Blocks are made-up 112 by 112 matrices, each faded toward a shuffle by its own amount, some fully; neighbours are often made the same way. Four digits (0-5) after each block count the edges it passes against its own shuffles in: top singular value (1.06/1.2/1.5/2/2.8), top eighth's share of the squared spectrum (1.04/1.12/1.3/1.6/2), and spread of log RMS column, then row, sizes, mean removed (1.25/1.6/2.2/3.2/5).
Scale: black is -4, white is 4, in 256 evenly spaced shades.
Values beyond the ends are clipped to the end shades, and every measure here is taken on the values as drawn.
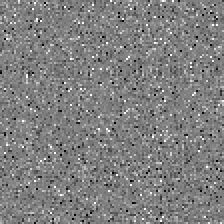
3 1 0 0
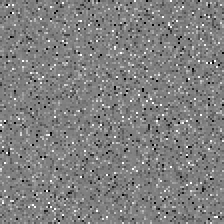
0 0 0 0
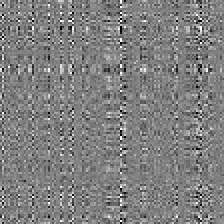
5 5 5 4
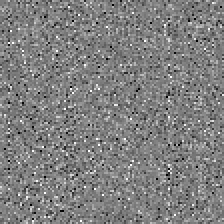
3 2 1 0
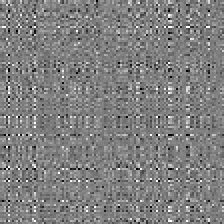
5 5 4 4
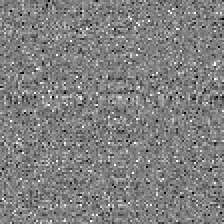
4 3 2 2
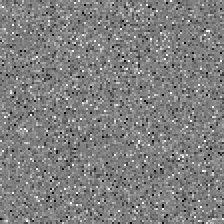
0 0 0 0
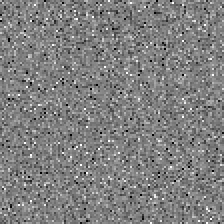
3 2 1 0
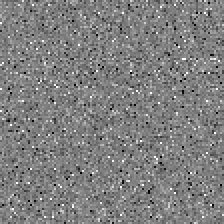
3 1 0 0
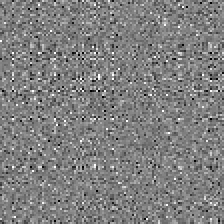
5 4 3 3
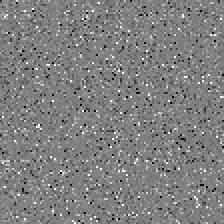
3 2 0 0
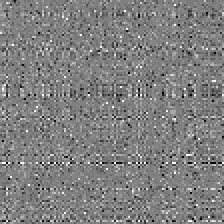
5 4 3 3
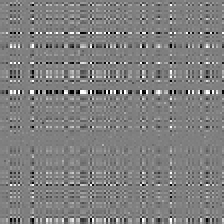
5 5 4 5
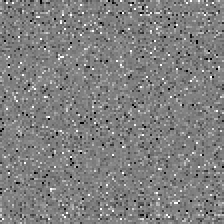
3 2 1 1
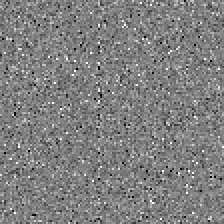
2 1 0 0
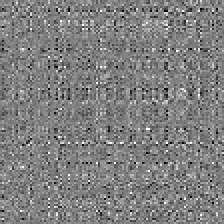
5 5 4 4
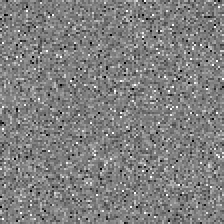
2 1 0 0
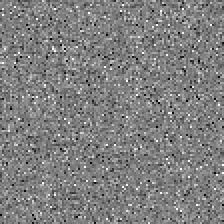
2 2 0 0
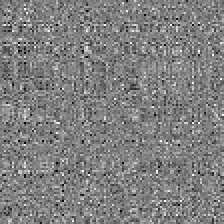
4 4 3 3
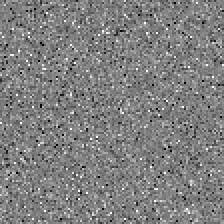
0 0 0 0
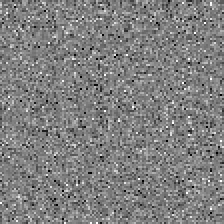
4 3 1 1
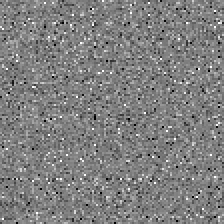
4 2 1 1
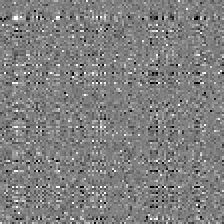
5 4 3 3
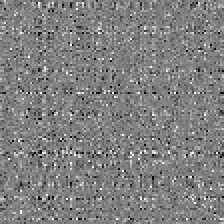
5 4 3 3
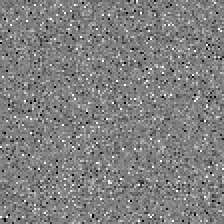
2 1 0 0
